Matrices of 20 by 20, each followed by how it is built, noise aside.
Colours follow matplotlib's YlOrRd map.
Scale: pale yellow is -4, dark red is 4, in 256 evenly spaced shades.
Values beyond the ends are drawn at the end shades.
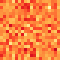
low rank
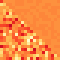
lower triangular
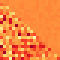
lower triangular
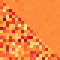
lower triangular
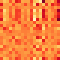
low rank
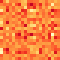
low rank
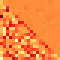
lower triangular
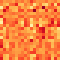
low rank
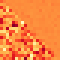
lower triangular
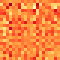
low rank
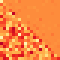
lower triangular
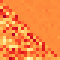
lower triangular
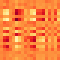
low rank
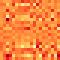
low rank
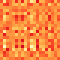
low rank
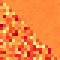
lower triangular
